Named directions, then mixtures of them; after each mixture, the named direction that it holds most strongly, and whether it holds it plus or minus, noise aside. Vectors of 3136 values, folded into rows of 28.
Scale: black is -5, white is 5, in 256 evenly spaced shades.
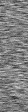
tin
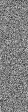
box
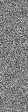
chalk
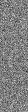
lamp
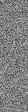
chalk, plus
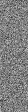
box, plus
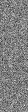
lamp, plus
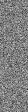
chalk, plus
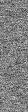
chalk, plus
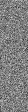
box, minus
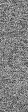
lamp, minus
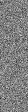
chalk, plus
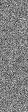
lamp, plus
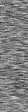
tin, minus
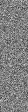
box, minus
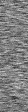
tin, plus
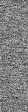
box, plus
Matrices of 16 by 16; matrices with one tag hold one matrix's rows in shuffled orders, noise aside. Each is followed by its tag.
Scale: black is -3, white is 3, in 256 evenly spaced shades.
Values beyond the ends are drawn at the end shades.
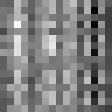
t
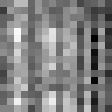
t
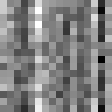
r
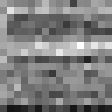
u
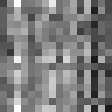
t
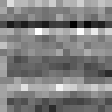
u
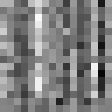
r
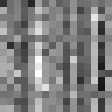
r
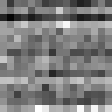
u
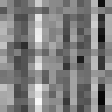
r
